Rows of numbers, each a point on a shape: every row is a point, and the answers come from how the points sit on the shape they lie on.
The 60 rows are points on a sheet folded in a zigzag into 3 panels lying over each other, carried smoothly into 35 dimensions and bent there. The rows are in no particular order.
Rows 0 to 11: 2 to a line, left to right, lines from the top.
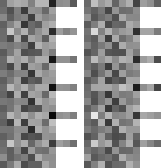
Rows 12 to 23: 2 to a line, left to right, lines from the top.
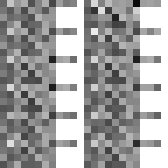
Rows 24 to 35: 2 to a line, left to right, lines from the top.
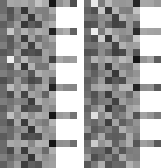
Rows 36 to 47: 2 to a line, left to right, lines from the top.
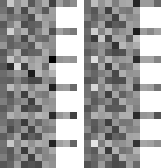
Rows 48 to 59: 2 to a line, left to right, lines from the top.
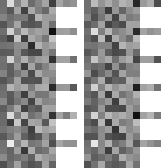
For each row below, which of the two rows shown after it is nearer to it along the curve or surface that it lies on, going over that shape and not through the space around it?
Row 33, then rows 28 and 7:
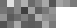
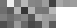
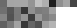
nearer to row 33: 28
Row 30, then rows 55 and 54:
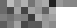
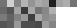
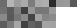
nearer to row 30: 54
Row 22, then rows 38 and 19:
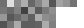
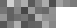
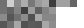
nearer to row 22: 19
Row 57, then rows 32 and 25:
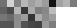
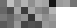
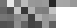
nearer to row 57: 25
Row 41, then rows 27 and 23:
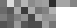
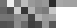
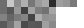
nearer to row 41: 27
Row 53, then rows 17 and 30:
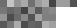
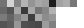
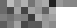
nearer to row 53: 17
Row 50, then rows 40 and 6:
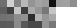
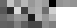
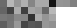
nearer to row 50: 40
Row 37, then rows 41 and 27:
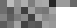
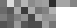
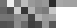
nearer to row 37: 41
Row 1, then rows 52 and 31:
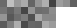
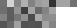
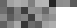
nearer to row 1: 52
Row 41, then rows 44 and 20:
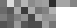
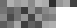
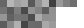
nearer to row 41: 44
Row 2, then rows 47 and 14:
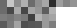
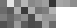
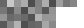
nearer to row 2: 14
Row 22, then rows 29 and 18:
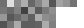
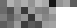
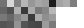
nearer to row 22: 18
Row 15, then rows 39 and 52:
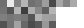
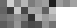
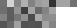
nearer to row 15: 39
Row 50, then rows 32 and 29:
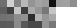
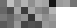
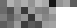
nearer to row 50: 32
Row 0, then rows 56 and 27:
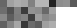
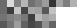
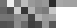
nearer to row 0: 56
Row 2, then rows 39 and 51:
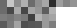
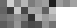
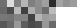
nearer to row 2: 39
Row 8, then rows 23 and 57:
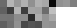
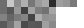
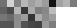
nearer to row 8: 23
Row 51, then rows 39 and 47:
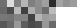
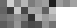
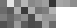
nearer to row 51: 39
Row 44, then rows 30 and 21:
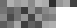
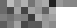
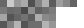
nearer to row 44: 21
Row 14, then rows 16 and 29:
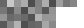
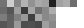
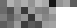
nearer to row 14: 29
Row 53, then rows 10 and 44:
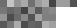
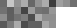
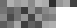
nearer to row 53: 44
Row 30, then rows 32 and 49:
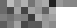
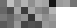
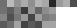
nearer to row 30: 32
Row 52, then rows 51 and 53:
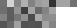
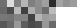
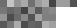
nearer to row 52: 53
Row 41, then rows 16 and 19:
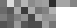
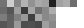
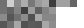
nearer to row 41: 16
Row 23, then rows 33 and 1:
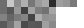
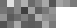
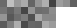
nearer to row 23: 1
